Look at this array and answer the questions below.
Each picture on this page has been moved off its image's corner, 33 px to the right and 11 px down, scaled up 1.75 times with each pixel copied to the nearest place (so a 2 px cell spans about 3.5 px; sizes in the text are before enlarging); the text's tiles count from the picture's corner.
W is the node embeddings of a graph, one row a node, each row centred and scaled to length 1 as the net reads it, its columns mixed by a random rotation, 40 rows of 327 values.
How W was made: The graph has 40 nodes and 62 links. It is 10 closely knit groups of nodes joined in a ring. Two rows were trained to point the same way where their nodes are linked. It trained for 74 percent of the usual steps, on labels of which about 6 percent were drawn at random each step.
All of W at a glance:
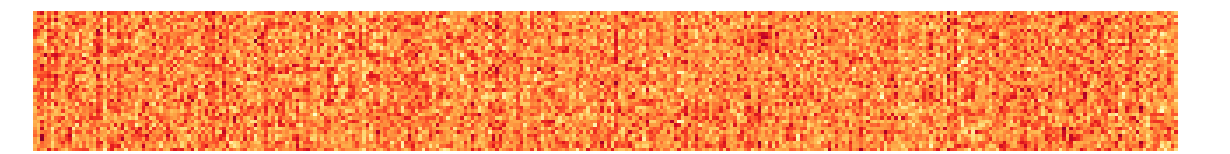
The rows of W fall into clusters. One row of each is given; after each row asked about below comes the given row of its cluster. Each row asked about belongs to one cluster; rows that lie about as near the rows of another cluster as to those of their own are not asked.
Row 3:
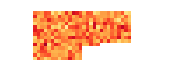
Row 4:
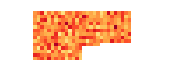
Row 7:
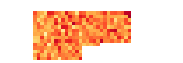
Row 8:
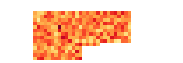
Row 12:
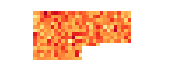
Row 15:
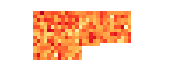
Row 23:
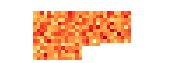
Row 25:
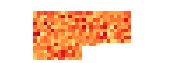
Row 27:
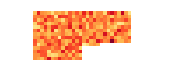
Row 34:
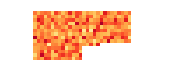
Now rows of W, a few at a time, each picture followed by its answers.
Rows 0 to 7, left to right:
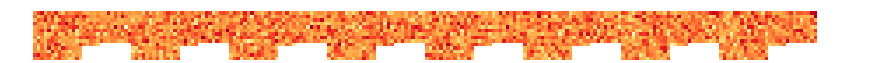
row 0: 4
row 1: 23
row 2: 25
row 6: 7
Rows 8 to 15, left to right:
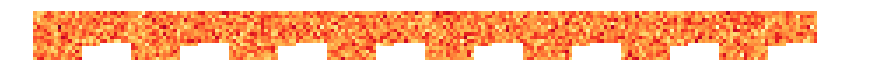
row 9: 7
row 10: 23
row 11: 27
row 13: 25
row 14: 34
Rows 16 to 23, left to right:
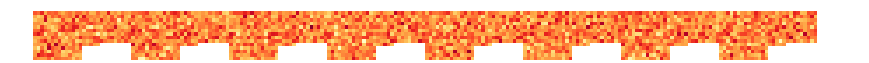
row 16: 4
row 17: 3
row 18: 12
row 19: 12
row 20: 25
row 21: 23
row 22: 3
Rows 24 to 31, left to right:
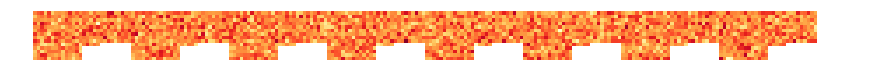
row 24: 23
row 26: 8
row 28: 27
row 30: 8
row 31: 3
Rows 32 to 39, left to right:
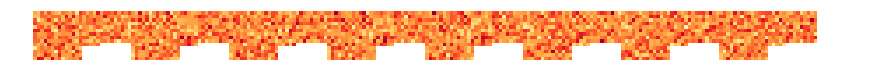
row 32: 8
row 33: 15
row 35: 15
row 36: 15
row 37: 27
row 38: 27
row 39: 25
